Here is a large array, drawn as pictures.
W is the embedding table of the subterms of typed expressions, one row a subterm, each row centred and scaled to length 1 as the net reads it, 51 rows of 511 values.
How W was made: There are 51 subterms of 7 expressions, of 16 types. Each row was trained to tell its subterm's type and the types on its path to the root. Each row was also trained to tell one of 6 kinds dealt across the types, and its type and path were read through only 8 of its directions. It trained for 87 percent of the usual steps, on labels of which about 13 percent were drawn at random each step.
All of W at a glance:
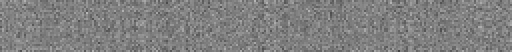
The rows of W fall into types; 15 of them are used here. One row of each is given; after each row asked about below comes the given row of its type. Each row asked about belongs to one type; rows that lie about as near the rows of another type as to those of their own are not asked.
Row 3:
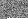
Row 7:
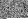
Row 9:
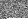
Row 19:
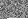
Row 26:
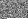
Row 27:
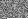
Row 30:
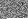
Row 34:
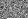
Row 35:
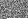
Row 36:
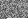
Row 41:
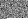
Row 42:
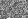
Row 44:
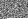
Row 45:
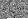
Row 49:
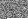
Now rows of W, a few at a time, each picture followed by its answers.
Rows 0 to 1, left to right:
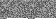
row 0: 7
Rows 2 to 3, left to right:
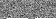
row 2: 7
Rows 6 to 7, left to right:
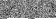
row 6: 19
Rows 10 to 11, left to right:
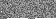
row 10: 36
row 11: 26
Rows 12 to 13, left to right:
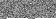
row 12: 7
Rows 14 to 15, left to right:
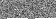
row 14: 49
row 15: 19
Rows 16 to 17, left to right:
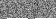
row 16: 26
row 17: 19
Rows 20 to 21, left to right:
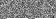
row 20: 35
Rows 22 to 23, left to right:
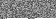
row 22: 49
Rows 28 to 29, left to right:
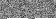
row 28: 3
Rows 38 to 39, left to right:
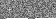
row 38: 35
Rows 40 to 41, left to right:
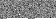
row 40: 49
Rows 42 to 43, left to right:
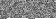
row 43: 27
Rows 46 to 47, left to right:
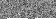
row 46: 3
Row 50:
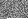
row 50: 7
